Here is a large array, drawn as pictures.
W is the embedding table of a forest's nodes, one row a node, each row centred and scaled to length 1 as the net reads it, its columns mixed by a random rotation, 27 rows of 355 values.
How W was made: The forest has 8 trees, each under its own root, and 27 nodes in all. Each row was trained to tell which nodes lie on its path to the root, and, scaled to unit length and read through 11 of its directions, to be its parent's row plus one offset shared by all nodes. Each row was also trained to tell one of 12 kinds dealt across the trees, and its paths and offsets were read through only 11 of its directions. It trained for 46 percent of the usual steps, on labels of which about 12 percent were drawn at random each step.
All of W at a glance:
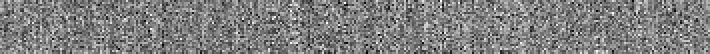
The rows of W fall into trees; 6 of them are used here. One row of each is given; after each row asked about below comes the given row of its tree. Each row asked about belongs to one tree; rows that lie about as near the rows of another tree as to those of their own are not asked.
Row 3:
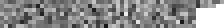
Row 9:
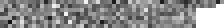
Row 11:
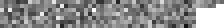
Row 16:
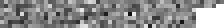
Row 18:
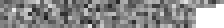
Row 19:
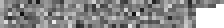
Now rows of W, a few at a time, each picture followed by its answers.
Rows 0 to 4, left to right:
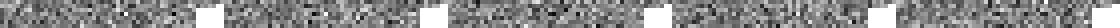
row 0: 3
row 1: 3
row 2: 9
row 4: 9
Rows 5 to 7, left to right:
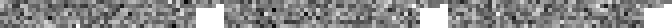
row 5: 9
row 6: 11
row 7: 18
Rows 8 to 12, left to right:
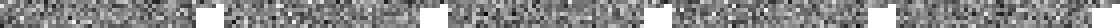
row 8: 19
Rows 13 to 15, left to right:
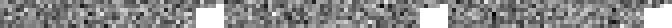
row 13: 3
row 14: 18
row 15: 18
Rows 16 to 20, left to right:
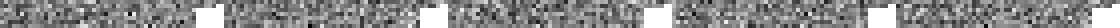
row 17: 19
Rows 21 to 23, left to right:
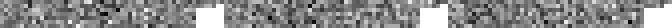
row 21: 9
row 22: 18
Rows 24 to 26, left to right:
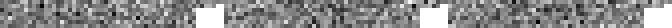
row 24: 3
